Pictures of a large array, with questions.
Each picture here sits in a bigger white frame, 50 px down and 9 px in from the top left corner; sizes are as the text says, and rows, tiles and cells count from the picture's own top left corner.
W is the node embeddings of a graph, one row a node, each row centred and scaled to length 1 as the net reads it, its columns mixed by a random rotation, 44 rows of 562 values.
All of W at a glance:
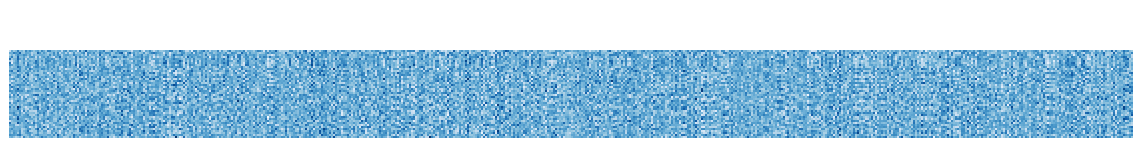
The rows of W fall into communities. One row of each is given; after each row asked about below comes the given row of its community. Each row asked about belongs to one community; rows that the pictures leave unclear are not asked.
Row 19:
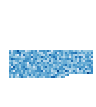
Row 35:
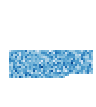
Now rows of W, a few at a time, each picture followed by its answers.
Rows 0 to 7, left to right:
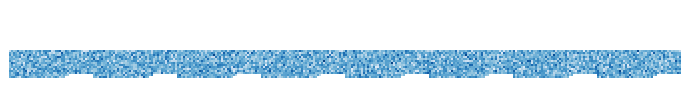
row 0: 19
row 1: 35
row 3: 19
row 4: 19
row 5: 19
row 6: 19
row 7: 19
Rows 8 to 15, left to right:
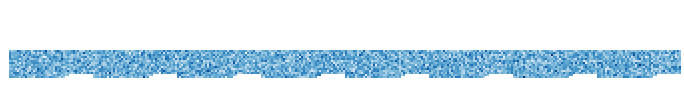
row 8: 19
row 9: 35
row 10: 19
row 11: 35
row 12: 19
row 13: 19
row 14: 35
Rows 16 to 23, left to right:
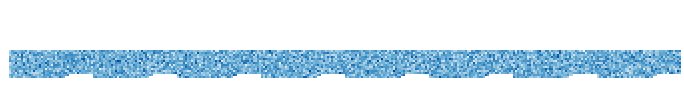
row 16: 35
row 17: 19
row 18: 35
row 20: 19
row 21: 35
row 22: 19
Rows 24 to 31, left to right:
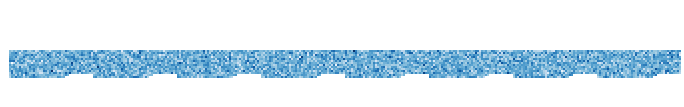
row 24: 35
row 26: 19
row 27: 35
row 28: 19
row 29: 19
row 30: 35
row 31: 35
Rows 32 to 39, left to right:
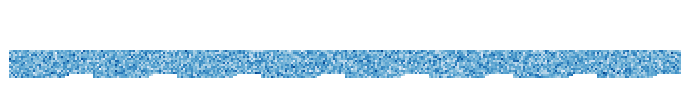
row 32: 35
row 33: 19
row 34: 19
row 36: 19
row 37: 35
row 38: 35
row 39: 19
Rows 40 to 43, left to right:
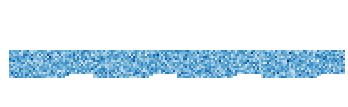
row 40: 35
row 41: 35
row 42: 19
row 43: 35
